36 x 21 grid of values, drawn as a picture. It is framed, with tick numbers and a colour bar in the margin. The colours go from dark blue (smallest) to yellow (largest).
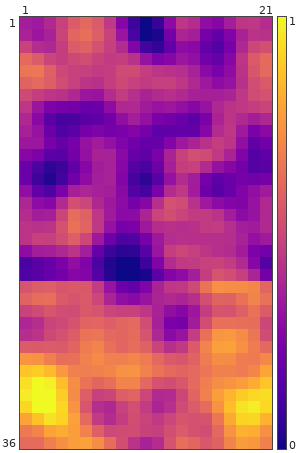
There are no regular stripes. A horizontal seam about 60% of the way down splits the table, and the bottom part is higher. The field is mottled with small blotches. No lone cell stands out from its neighbours. The centre is the ninth with the lowest average.
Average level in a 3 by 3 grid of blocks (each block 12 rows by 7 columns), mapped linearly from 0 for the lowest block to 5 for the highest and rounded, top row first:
1 0 1 / 1 0 1 / 5 3 5
